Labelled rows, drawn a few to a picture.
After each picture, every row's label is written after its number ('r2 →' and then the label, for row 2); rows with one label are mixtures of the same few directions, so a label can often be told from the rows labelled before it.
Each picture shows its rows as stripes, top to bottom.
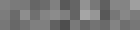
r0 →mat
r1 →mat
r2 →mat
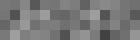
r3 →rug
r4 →mat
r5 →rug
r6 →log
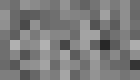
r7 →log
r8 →rug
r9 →rug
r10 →mat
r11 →log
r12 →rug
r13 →mat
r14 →rug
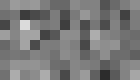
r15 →log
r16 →log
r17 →rug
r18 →log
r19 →rug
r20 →mat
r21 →log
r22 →log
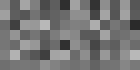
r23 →rug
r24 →rug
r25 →mat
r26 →mat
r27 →rug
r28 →mat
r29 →log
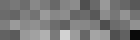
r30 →mat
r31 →log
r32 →log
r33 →mat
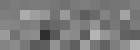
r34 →log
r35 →log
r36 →log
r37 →log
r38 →mat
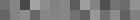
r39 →rug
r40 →rug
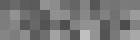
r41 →log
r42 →mat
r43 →log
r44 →mat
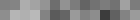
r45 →log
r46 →log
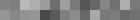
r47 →log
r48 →log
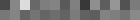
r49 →rug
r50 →mat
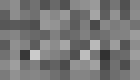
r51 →log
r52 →rug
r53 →log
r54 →mat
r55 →rug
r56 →rug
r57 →log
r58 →log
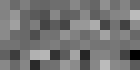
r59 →rug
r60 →mat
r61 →log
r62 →rug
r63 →log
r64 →mat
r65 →rug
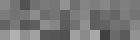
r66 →rug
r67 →rug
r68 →log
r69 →log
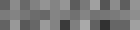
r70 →rug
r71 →mat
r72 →log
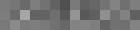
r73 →mat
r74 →rug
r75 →log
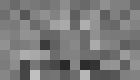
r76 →log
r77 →rug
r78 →mat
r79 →log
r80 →log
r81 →log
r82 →mat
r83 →rug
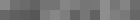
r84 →rug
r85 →log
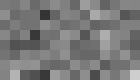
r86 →mat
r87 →log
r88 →log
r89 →rug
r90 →log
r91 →log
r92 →log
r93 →mat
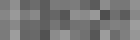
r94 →mat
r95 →log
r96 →mat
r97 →mat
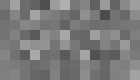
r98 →mat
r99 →rug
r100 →rug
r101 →rug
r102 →log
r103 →rug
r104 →mat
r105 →mat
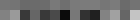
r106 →log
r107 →mat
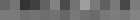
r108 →log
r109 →mat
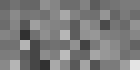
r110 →log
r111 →mat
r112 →rug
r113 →rug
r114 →rug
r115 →rug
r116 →mat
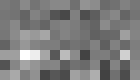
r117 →mat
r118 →mat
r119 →mat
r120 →log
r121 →rug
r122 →log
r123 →rug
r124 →log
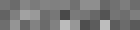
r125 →mat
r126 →rug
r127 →mat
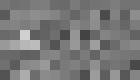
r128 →mat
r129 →rug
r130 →log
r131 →rug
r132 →log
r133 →log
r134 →mat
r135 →rug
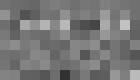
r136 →log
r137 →rug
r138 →log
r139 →log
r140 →log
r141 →mat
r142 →mat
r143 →mat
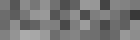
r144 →mat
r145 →mat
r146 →log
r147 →log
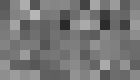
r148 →rug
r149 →rug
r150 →log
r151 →mat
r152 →log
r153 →rug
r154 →rug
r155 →log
